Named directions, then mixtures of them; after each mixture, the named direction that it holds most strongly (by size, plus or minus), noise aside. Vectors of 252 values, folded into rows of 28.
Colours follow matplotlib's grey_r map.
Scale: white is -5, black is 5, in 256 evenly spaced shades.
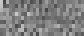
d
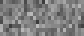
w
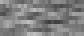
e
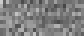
d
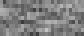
e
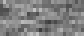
e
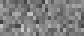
w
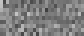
d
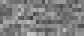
e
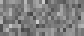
w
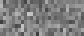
d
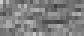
e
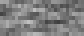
e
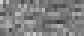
e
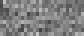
d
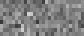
w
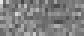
d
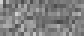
d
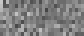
d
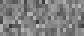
w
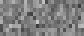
w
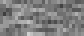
e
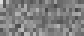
d
